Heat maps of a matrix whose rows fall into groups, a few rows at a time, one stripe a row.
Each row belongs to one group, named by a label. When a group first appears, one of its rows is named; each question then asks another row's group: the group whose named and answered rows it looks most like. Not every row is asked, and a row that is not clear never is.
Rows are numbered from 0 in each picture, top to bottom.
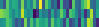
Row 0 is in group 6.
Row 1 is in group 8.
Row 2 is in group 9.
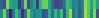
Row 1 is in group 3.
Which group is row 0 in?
6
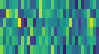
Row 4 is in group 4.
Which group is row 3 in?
9
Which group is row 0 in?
4
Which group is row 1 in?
6
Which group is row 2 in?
3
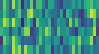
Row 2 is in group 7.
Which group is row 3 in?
4
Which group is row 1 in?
3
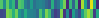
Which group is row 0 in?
8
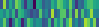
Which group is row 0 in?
3
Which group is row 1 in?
8
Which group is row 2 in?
3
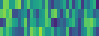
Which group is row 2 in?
6
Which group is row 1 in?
9
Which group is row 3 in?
9
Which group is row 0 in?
7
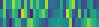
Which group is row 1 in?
4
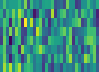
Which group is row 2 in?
7
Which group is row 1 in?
8
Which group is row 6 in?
3
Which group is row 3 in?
3
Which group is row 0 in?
9
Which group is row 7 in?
7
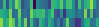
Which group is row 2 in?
9
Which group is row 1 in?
9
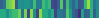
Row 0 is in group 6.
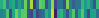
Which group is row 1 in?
8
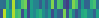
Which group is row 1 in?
7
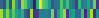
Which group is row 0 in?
4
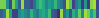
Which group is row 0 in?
4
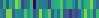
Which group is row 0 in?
3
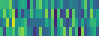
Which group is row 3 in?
8
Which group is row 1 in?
9
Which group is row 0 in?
9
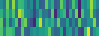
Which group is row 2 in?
4
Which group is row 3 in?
6
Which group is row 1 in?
8
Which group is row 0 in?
8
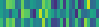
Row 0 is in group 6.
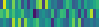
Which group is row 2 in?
7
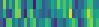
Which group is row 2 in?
6
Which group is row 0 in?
3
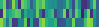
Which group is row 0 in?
4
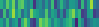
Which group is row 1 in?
7
